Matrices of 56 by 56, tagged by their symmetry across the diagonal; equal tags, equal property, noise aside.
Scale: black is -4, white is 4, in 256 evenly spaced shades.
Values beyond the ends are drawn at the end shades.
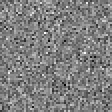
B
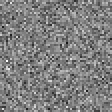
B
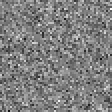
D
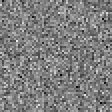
B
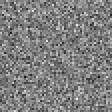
D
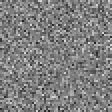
D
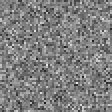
D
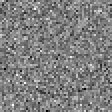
B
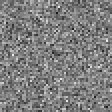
B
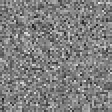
D
